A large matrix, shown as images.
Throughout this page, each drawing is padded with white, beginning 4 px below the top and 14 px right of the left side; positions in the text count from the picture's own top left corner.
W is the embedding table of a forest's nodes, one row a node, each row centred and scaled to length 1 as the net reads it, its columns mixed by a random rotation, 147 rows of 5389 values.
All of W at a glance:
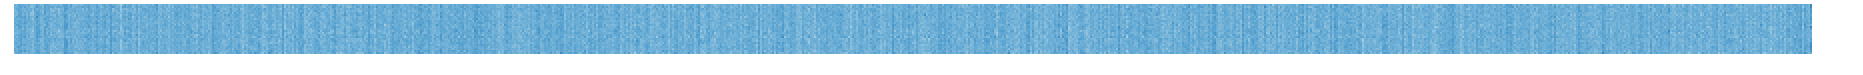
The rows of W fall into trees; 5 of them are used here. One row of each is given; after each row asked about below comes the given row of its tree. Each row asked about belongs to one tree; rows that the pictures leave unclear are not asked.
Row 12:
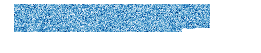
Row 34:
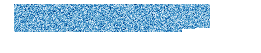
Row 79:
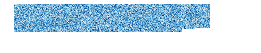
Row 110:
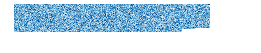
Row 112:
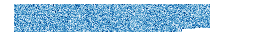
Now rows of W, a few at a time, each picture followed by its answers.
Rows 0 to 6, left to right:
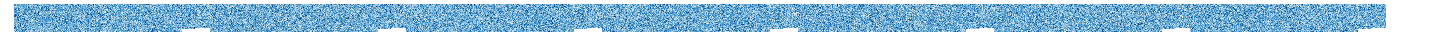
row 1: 112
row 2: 79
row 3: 79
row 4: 112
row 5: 34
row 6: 34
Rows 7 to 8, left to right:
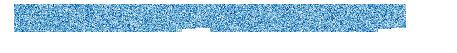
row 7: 112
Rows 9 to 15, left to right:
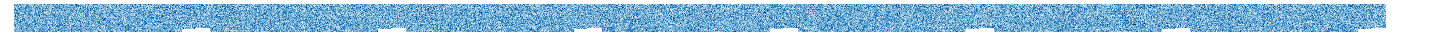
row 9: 112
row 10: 34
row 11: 34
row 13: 110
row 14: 79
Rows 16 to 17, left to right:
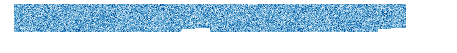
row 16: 110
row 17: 79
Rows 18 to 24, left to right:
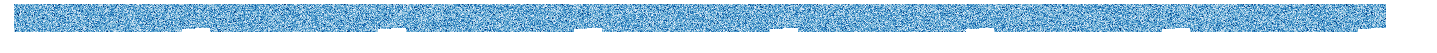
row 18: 112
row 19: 112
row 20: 79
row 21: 110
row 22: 12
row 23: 79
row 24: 79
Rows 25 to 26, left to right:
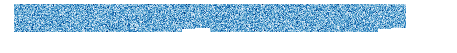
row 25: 112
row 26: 34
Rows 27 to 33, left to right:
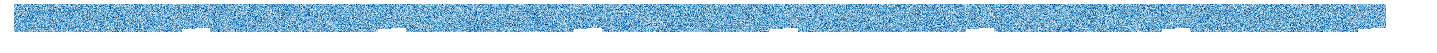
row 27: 34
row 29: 79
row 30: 110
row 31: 79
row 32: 110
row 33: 34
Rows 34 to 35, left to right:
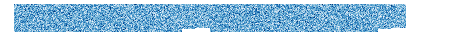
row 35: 34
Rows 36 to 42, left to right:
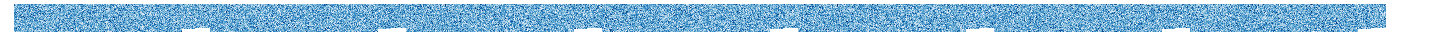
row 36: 34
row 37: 12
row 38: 112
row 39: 112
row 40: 112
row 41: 34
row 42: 79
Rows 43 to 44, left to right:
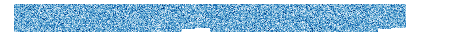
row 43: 110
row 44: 34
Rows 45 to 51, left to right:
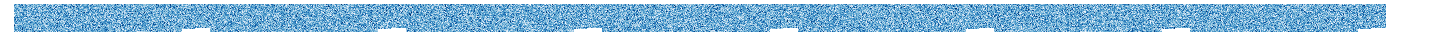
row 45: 79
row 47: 112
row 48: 12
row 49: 34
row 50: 112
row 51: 34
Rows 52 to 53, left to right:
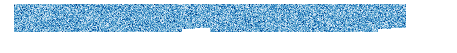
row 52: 79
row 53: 112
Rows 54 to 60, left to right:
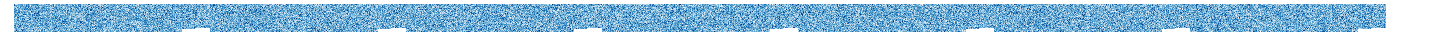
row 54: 112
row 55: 34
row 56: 110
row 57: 79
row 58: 112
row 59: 34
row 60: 12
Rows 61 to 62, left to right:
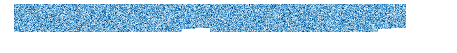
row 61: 110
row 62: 112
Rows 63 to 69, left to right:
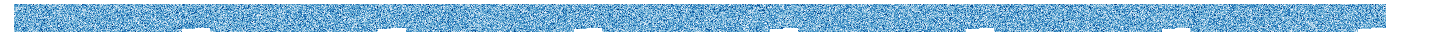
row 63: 12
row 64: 110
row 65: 34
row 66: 110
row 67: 34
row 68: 34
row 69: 112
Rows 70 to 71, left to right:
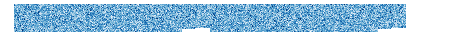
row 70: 112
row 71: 112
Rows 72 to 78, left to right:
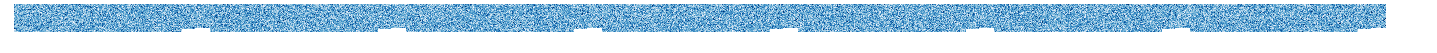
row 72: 110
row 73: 34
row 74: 79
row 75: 79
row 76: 112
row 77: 112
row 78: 79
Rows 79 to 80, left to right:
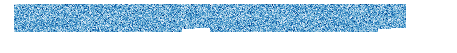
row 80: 79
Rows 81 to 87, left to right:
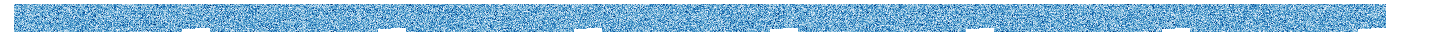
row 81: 79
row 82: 34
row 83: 34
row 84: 79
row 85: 79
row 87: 112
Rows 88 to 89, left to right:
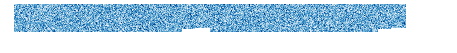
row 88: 79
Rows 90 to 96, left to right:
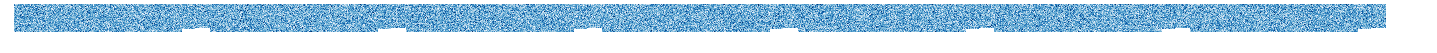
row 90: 34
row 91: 12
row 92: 34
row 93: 79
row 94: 112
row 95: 112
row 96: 79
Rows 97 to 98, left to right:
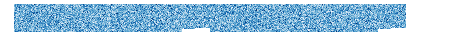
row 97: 34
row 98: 34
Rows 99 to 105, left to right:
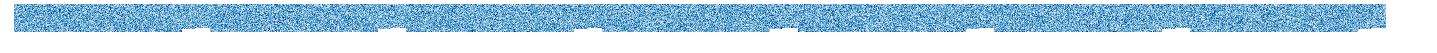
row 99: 34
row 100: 34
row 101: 34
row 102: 110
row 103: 12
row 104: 112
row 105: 112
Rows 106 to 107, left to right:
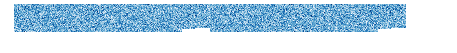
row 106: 112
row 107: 112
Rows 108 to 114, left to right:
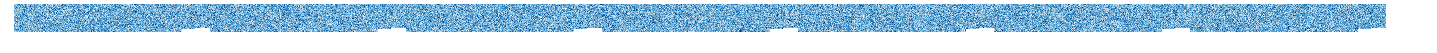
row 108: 79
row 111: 112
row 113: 112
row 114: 12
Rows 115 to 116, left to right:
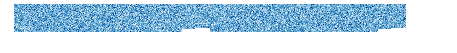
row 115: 110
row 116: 79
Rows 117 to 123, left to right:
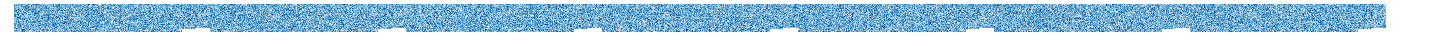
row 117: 112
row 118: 112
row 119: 79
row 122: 34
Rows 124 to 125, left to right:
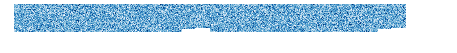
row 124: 110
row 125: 79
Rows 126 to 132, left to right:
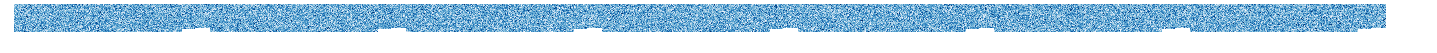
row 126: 79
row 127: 12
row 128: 110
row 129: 34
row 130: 110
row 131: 112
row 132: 79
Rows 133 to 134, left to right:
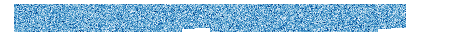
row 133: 34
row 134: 79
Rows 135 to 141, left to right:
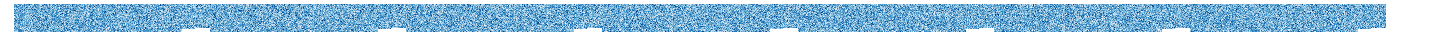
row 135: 110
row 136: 112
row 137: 112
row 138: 12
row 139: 34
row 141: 34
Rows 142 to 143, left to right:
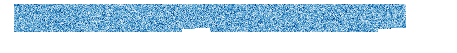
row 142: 34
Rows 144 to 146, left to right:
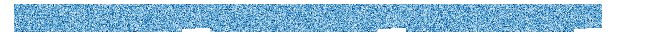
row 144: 112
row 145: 110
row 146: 12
